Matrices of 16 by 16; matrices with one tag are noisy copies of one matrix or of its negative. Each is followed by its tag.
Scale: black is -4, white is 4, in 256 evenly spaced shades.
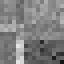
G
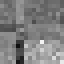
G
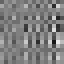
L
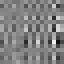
L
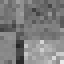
G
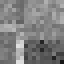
G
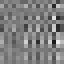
L
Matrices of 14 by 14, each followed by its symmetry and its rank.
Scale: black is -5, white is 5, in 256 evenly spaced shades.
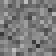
neither, full rank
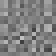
neither, rank two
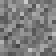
neither, full rank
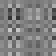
neither, rank one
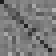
symmetric, full rank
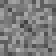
symmetric, full rank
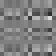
neither, rank one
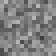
neither, full rank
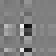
neither, rank one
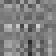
neither, rank two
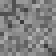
symmetric, full rank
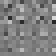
neither, rank two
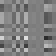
neither, rank one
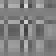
neither, rank one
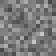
symmetric, full rank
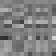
neither, rank two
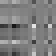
neither, rank one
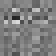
neither, rank two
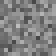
neither, full rank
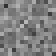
symmetric, full rank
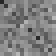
symmetric, full rank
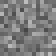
neither, full rank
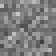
neither, full rank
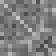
symmetric, full rank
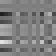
neither, rank one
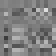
neither, rank two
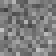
neither, full rank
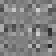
neither, rank two
